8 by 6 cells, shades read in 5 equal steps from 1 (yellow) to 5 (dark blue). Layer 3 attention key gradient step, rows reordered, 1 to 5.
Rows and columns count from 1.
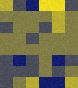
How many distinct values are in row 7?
2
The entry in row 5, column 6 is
3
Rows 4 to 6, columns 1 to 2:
3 3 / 3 3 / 4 5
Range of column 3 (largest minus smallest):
3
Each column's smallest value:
2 3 2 1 1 2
